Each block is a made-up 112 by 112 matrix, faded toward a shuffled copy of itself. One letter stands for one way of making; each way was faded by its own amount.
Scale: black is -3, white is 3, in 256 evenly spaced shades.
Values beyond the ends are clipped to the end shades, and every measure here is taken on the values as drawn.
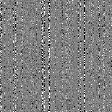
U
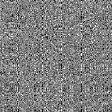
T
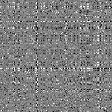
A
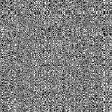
T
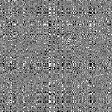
A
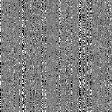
U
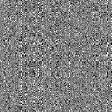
T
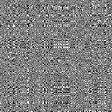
A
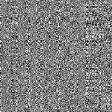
T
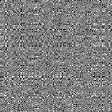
A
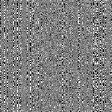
U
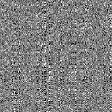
T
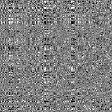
A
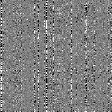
U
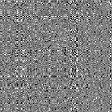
A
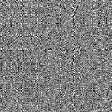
T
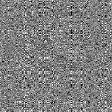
T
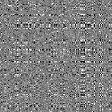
A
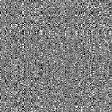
T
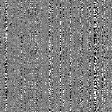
U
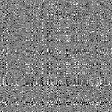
A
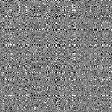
A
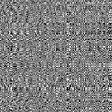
A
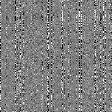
U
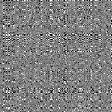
A
